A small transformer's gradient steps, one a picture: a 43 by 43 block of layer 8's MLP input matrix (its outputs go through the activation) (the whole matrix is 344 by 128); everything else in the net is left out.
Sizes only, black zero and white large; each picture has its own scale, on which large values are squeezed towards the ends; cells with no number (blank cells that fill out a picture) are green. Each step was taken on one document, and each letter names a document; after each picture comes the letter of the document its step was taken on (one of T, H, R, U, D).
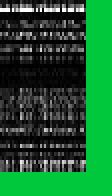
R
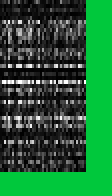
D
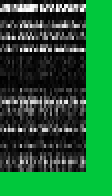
R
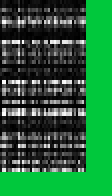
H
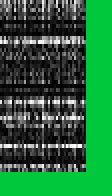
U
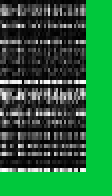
H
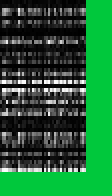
H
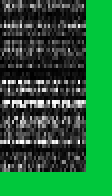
D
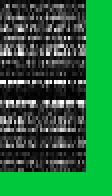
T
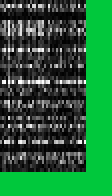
D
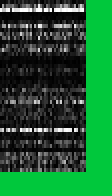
R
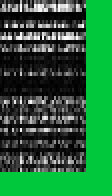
R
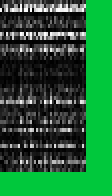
R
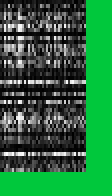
T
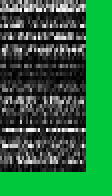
R
